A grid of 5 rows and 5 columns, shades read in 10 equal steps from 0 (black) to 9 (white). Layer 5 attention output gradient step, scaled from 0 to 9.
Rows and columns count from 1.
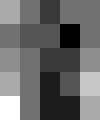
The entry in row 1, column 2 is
4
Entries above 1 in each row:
5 4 5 4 3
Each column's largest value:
9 4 3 4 7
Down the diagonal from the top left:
6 3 2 3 6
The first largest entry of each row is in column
1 1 1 5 1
